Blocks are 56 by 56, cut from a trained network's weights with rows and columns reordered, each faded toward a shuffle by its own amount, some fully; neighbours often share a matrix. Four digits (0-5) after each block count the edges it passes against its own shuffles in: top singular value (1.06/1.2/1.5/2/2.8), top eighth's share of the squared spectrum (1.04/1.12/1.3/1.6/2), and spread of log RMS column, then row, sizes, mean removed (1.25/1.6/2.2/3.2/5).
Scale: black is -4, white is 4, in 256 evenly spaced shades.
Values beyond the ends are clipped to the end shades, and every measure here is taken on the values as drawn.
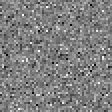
1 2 0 1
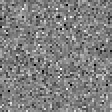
1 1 0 0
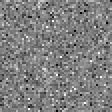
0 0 0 0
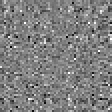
4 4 2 2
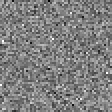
0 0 0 0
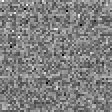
2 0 0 0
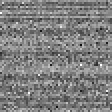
4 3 1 0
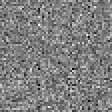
3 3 1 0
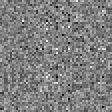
3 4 2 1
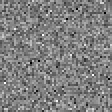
0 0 0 0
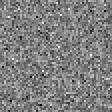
0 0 0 0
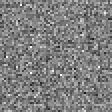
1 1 0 0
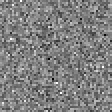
1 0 0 0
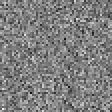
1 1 0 0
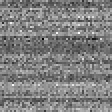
4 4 1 2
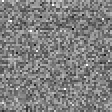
2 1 0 0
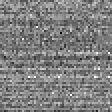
4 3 0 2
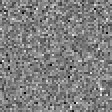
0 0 0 1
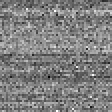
4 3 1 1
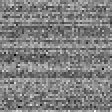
4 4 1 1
